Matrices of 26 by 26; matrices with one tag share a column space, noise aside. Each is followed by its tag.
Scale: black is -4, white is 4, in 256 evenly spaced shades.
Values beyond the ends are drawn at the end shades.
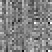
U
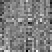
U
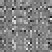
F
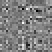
F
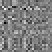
F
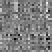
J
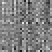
U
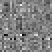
J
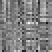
U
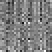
U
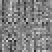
U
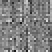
U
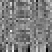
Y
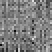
Y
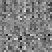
J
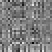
Y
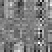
Y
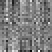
U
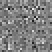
F
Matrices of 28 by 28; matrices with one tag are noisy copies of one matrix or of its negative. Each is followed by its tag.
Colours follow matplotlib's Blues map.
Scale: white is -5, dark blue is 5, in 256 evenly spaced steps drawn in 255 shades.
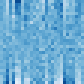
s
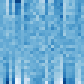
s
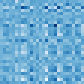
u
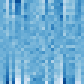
s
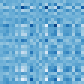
u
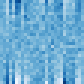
s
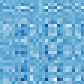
u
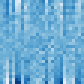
s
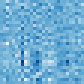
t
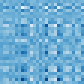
u
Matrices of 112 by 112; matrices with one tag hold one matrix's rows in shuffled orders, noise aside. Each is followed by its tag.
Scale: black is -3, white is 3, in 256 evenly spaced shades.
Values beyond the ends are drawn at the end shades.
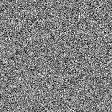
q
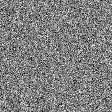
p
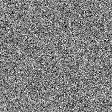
q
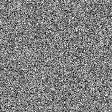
q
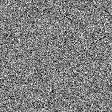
q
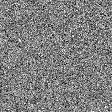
q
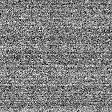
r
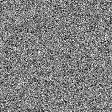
q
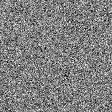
q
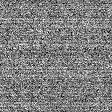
r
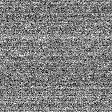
r
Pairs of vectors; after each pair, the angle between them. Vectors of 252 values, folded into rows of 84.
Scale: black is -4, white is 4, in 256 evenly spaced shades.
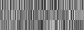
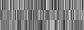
nearly parallel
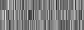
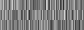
partly aligned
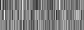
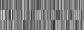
partly aligned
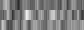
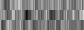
nearly opposite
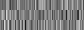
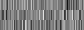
partly opposed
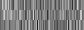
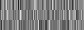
partly aligned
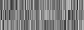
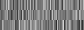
orthogonal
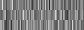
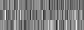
partly aligned
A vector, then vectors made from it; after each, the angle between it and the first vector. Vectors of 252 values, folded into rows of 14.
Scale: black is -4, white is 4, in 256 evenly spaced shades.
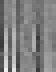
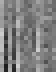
nearly opposite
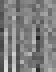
nearly parallel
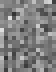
partly opposed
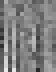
nearly parallel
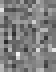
partly opposed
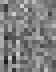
partly opposed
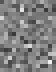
orthogonal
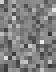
orthogonal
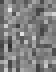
partly aligned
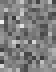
orthogonal
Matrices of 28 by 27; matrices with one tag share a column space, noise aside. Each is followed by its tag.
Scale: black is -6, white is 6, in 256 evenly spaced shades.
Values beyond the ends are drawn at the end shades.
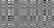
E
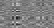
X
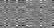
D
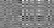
E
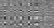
X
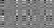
E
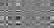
X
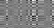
E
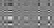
X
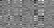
E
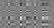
X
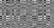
E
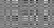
E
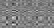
X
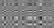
X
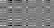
D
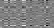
D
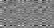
D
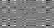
D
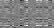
D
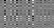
E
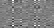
D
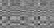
X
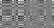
E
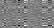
D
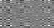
D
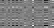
D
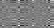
D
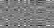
D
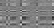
X
